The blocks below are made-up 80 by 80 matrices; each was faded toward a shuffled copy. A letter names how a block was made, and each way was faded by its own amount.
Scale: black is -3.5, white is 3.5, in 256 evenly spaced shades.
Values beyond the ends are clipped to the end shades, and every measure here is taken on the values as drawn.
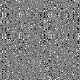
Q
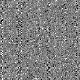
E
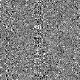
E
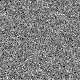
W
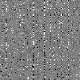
Q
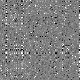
Q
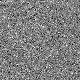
W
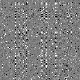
Q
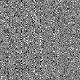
E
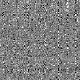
E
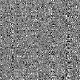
E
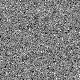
W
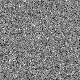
W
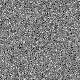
W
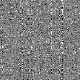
E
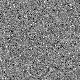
W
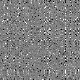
Q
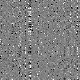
Q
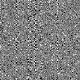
E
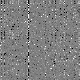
Q
